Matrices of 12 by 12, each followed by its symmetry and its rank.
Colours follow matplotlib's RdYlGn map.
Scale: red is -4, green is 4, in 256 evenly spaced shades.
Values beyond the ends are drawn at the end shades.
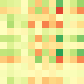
neither, rank two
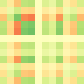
symmetric, rank one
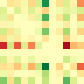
antisymmetric, rank two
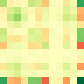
symmetric, rank two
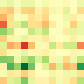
neither, rank two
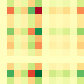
neither, rank one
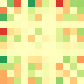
antisymmetric, rank two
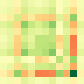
symmetric, rank two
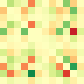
antisymmetric, rank two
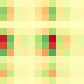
neither, rank one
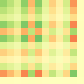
symmetric, rank one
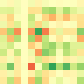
neither, rank two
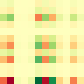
neither, rank one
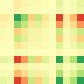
symmetric, rank one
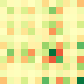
symmetric, rank two
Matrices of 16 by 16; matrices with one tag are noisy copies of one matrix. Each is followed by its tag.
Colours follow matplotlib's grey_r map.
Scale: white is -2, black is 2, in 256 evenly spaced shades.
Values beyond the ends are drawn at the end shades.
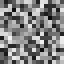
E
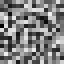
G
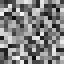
E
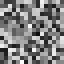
E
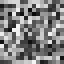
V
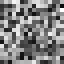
V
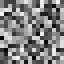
E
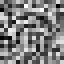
G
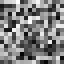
V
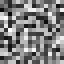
G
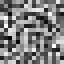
G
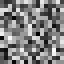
E
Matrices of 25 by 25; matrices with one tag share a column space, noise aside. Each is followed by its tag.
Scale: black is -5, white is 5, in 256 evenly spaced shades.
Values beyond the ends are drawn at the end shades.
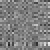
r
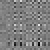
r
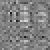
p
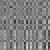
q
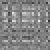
p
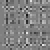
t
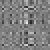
t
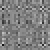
t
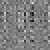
p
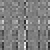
q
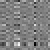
r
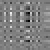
p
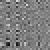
r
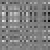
p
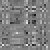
t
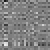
r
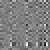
r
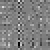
r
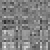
q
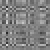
t
